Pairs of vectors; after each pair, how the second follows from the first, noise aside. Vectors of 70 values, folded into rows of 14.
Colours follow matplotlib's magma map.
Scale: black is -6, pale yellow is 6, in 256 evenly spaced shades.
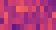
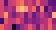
scaled up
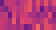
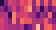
scaled up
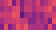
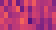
wrapped around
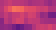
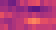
wrapped around
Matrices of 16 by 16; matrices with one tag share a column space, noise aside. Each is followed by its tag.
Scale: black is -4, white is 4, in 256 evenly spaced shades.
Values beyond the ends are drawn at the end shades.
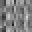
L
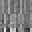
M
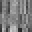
M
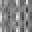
L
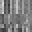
M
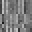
M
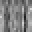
L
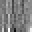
M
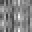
L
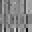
M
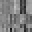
M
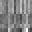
M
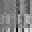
M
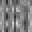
L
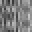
L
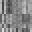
M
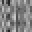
L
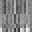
M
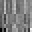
M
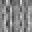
L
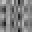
L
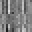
M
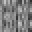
L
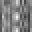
L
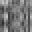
L
